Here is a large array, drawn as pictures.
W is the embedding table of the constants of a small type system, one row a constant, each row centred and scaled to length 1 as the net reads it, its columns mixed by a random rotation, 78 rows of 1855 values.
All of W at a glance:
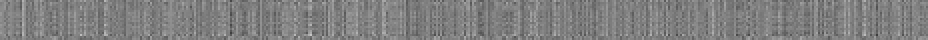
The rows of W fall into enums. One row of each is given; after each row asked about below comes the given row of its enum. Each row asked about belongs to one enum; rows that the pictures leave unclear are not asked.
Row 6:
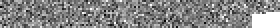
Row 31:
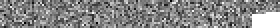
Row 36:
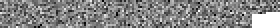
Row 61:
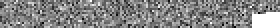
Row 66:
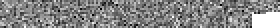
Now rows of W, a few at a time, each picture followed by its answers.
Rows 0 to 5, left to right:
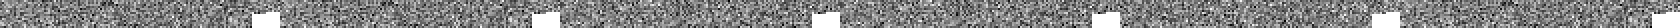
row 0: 66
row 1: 66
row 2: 61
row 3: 61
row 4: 6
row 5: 66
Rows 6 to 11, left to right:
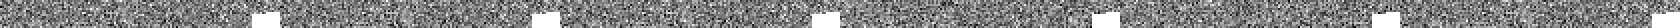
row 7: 6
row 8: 6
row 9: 66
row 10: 61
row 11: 6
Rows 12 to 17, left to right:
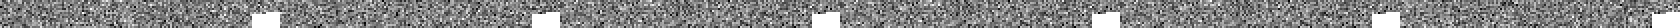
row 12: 6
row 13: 36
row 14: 61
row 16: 61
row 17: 66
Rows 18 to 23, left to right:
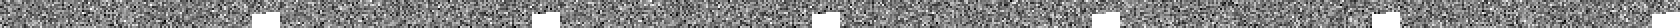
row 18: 6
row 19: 61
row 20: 61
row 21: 31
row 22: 66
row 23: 6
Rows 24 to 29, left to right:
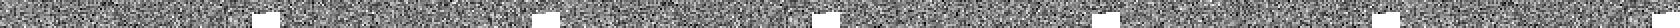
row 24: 66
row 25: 31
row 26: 66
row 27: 36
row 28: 61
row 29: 66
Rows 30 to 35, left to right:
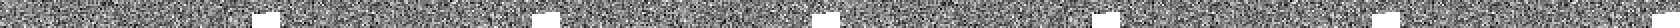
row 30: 66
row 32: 6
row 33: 66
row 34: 31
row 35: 31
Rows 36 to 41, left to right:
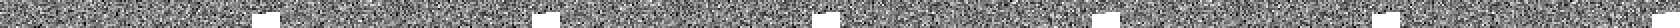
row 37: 61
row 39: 31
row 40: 61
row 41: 31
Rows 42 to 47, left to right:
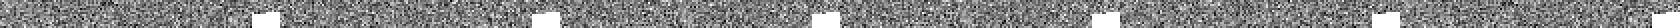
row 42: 66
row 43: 31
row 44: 6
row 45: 6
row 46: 61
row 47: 66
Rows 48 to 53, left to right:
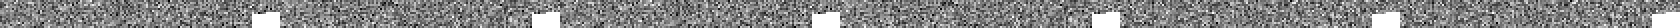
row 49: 66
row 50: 61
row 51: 66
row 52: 31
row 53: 31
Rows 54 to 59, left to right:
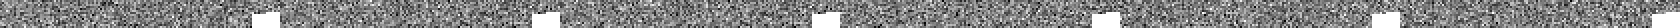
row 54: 66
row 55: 61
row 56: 61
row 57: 36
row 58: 6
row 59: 31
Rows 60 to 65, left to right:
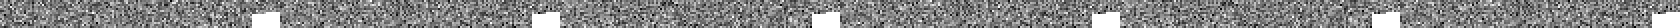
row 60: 31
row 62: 66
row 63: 61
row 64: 66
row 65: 61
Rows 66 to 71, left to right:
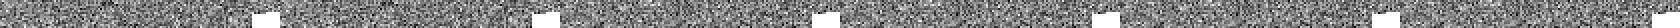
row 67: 66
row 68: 61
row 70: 61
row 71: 61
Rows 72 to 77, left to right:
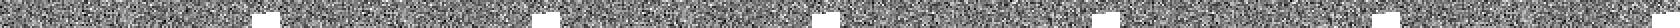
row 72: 6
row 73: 6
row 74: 6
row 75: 31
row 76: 31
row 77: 6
